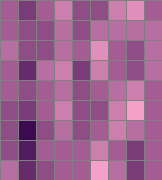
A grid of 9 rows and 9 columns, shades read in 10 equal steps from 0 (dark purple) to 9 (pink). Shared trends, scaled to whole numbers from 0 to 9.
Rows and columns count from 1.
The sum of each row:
48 47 48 45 47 48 41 40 45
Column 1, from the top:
5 5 6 5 5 4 4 4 6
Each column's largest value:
6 4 6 7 5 9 7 9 6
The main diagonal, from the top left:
5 4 4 7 4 4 7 3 5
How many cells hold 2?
2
